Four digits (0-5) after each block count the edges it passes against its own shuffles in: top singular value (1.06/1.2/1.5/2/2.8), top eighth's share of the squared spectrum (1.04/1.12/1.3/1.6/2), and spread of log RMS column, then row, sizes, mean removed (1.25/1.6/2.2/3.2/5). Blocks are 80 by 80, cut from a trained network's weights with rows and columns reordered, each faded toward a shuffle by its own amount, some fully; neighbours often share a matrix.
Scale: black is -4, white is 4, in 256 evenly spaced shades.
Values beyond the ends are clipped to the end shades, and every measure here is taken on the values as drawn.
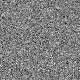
2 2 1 1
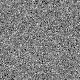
0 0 0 0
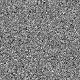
2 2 0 1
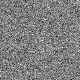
0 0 0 0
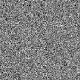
2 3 2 1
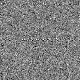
2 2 1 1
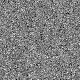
0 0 0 0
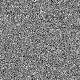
1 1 0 0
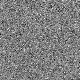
0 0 0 0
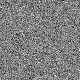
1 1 0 0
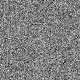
2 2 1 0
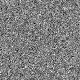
1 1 0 0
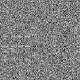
3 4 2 2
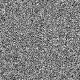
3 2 0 0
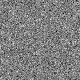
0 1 0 0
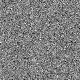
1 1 0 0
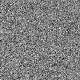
2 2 0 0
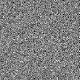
3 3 2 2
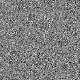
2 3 2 1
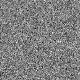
1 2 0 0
